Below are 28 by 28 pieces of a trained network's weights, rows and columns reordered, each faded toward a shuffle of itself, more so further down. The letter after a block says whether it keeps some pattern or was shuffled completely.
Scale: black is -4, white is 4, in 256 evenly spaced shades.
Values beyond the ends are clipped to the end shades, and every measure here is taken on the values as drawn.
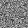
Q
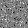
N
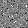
N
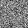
N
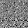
Q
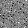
N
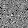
N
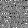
Q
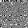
Q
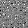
Q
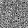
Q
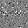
Q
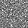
Q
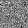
Q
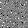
N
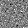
N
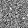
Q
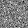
N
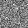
N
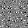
Q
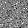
N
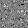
Q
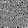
Q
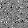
Q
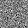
N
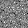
N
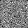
N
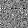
Q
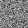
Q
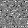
Q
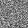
N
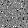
N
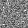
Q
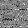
Q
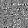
Q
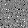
Q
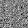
Q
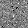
N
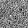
N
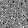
N
